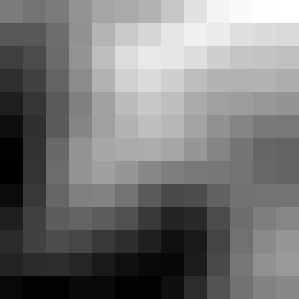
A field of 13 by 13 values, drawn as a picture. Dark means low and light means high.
Slope: up to the top right. Lone odd cells: none. Roughest part: middle left. Calmest part: middle right.
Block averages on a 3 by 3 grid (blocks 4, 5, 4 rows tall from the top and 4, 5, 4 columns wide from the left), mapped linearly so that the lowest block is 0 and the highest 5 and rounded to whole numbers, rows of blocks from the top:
2 5 5
1 3 3
0 0 2
